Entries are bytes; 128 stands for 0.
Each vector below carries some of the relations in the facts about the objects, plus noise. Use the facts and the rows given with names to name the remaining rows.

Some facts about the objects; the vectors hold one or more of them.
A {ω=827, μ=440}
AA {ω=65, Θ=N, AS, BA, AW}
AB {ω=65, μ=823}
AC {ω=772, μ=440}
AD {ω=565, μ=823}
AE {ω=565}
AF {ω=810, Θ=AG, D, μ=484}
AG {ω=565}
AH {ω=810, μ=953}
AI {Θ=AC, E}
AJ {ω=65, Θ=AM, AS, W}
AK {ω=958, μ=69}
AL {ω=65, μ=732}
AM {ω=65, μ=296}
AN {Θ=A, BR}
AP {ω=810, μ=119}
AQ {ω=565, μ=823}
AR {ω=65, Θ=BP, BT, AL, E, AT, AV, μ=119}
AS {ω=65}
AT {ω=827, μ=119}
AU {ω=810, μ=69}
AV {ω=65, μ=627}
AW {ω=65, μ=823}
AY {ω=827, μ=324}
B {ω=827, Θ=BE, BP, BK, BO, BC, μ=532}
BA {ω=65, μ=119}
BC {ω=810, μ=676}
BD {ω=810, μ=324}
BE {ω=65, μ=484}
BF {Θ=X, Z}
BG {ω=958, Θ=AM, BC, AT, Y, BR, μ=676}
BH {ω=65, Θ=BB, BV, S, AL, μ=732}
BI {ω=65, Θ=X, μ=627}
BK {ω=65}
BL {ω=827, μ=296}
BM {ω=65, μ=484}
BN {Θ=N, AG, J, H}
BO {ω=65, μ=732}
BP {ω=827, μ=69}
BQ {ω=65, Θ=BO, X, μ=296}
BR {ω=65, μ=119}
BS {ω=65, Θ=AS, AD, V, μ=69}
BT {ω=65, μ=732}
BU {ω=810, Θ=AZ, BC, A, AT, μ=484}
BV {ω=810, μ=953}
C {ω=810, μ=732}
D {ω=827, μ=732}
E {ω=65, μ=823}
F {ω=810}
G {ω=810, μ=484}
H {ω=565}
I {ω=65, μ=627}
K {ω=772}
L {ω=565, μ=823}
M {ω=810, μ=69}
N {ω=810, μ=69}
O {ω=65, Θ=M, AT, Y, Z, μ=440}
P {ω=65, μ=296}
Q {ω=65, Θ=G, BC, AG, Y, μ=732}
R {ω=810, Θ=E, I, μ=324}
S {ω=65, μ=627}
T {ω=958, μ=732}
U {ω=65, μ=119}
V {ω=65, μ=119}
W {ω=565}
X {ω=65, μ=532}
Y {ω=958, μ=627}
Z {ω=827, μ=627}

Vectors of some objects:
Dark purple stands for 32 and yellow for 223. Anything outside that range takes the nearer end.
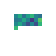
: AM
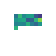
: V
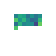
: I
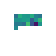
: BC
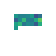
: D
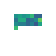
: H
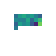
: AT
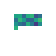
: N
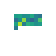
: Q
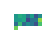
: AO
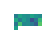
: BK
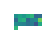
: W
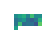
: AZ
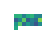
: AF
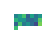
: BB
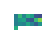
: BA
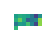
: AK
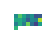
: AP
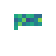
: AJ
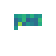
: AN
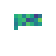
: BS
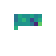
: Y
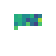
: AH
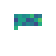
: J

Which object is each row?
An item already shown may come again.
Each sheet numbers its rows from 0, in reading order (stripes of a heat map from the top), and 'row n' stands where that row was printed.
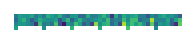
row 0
Y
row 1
BC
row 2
A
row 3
AC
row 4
T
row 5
AT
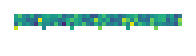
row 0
BD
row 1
M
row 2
U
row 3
P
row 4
BH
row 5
AE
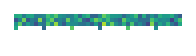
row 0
AF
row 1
BG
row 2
AS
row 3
AR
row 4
BB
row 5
BR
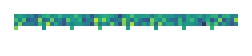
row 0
BM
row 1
BU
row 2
K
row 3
AK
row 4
BQ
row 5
BI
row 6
Y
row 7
AF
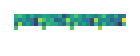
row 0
R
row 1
AB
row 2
R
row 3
BD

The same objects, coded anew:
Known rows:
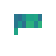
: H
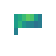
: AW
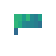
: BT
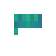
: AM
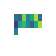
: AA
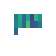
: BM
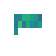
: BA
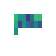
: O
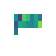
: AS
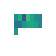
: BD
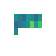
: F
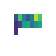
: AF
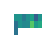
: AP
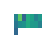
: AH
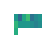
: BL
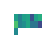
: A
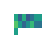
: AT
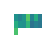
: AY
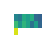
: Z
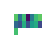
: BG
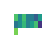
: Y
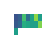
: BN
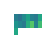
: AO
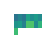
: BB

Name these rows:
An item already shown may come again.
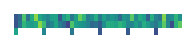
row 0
BN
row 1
A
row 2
D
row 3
N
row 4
C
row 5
BS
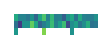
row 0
BC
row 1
Y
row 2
BR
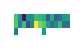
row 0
R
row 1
AT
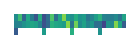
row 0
BV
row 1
BN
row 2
AK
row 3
BC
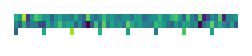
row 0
Q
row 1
K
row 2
BQ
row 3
AK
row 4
BP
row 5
BH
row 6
X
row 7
B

